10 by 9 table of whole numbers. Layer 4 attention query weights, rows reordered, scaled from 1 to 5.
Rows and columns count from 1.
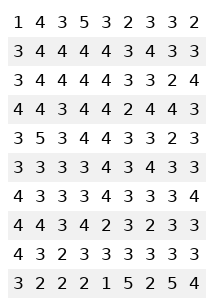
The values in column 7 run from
2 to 4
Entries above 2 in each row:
6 9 8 8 8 9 9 7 8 4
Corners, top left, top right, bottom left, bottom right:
1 2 3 4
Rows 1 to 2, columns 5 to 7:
3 2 3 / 4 3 4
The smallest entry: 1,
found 2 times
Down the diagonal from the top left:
1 4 4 4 4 3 3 3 3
